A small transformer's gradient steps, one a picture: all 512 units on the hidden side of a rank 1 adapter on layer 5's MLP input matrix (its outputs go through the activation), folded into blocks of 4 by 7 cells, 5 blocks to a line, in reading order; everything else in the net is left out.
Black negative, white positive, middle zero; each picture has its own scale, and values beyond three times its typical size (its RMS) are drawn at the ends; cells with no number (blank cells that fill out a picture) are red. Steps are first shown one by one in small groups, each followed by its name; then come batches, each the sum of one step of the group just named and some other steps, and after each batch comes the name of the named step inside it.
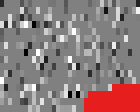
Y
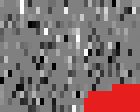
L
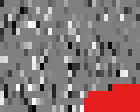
Y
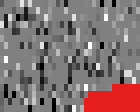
Y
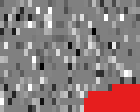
Y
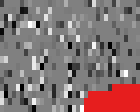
Y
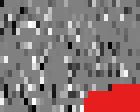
Y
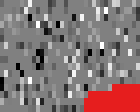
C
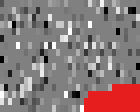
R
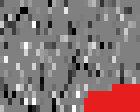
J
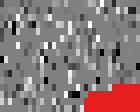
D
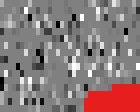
C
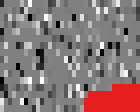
C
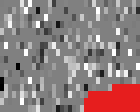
C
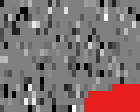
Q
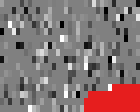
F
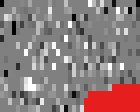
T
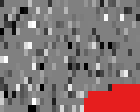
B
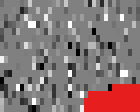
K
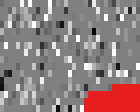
K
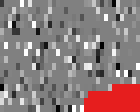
B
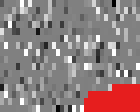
T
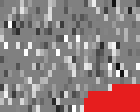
T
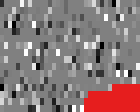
B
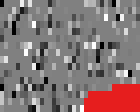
B
